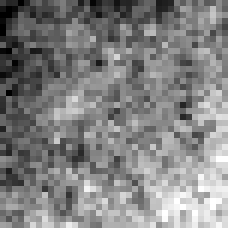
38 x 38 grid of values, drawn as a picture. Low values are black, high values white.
Mirror symmetry: none. Histogram: bell-shaped. Stripes: none. Average level on the scale: 50%. Slope: up to the bottom right.
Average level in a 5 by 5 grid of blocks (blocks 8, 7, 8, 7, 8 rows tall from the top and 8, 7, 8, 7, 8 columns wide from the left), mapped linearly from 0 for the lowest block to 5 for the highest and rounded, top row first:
0 1 1 1 2
0 2 2 2 2
1 3 2 2 3
1 2 2 3 4
2 3 3 4 5
